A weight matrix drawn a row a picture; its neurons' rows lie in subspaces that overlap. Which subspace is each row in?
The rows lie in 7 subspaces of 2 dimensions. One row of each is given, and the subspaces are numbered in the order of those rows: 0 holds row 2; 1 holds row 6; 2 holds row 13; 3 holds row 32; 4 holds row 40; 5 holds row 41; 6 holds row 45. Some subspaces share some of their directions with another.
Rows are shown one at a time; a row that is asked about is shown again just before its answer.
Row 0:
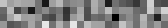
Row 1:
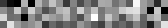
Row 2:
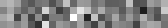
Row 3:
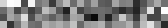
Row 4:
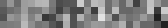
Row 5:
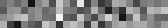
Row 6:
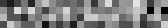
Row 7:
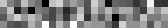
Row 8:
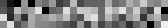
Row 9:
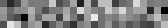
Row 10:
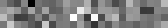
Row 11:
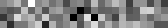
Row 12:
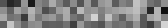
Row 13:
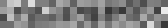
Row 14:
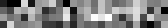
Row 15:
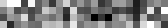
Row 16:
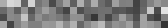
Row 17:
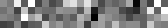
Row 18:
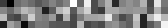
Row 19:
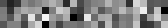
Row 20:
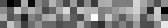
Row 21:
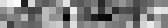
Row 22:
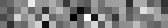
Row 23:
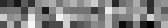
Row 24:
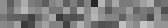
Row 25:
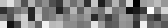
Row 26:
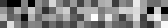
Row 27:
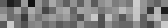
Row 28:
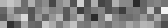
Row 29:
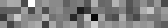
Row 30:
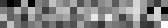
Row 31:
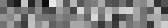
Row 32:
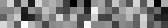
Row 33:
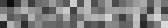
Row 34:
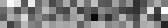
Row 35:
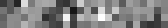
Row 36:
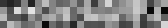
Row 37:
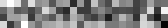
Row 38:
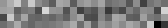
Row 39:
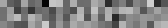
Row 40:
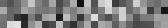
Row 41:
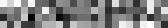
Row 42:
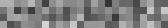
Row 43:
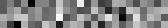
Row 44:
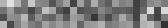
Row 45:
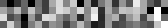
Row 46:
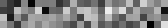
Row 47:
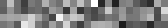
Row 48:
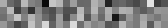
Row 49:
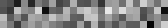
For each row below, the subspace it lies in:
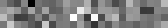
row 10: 0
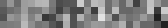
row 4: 6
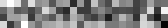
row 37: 3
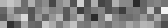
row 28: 4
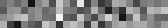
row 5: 4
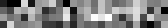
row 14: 6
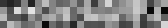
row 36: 1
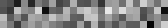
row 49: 2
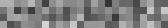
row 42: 1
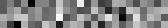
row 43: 4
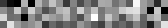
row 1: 3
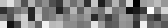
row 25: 2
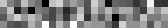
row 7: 1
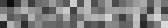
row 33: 3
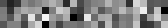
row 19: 0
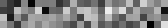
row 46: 2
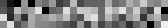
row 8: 2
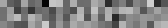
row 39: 1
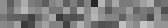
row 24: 5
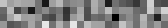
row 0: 1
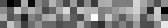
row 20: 5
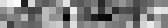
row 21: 6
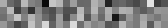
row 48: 1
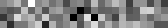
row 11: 0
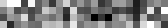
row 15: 6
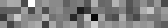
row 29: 0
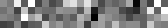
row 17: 3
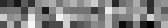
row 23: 5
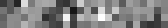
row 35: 6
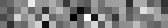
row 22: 0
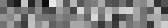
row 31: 1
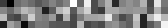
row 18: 3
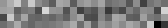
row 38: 2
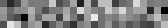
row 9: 4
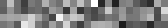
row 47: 5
